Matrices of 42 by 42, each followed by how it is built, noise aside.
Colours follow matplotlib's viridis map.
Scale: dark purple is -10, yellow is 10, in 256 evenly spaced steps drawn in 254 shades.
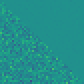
lower triangular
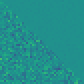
lower triangular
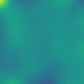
smooth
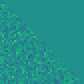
lower triangular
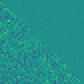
lower triangular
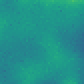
smooth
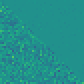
lower triangular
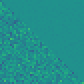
lower triangular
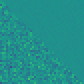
lower triangular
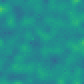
smooth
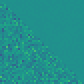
lower triangular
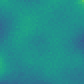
smooth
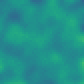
smooth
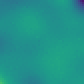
smooth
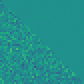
lower triangular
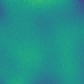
smooth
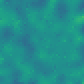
smooth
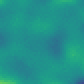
smooth
